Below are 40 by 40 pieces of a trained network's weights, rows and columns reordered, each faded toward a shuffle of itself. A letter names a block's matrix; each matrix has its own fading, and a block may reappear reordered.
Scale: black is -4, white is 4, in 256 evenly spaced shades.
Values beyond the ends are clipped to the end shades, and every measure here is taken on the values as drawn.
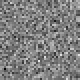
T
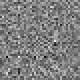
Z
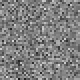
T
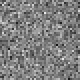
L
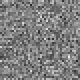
T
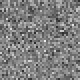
T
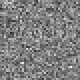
T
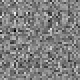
Z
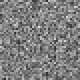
T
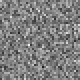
T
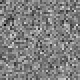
L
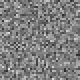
T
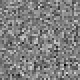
L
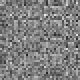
Z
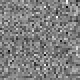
Z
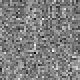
T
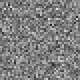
T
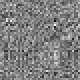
Z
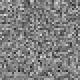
T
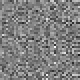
Z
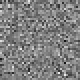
Z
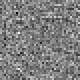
L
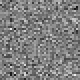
Z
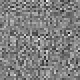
Z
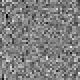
L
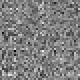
Z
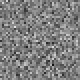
T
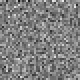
T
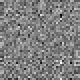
Z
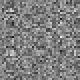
Z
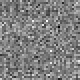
T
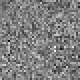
L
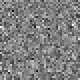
L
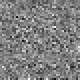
Z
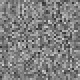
T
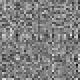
Z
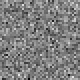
L
